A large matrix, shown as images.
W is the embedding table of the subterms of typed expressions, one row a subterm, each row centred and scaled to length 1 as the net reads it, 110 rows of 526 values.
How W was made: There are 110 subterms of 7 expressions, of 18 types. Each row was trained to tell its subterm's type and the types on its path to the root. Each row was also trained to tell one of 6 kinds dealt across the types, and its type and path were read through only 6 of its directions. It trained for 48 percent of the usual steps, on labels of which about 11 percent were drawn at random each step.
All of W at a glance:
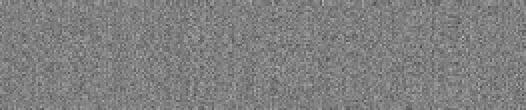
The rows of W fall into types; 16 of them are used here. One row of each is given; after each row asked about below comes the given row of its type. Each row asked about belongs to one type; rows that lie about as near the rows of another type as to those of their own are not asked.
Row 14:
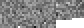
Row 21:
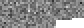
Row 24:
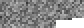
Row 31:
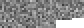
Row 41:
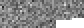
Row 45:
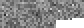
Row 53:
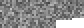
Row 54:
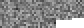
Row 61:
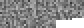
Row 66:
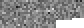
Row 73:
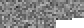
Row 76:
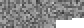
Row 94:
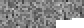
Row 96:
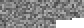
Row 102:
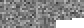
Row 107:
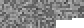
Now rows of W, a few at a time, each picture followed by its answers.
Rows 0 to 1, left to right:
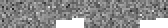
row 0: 41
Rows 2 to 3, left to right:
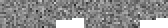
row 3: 107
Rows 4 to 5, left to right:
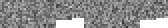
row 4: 107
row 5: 41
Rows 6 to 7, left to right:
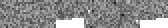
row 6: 54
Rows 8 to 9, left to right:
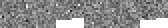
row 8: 14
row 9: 102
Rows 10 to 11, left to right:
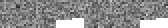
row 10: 102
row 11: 94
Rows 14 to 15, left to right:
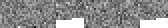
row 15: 73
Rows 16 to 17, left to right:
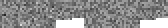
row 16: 102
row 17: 53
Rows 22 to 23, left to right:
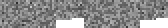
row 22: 41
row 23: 31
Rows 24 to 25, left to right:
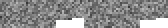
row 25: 94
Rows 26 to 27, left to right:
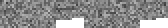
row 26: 53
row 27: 54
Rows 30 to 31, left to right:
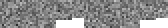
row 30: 73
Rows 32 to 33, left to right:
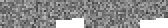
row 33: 94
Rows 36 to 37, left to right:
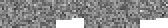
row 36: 41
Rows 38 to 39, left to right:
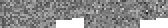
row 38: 31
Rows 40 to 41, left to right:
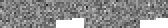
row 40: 54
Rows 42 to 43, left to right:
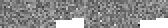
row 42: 31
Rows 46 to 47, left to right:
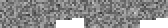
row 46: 45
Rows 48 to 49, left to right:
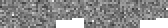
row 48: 61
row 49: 45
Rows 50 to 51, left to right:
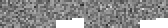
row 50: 61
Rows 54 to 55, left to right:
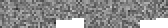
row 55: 94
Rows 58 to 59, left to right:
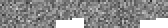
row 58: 24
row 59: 73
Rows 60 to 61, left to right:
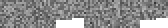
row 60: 73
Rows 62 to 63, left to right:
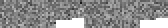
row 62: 21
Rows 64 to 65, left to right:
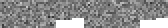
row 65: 54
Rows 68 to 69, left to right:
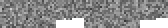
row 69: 61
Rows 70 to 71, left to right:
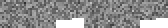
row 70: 14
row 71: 94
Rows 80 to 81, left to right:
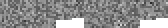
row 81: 107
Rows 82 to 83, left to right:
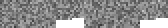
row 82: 21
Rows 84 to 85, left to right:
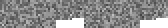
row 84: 31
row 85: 21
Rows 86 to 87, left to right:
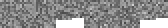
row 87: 73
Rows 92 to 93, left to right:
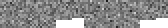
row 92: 41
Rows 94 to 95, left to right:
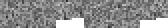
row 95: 24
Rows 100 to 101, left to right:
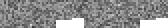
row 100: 94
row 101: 54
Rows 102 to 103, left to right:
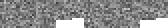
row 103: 61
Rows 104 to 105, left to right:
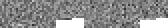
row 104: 24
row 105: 41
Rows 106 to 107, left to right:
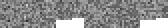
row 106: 54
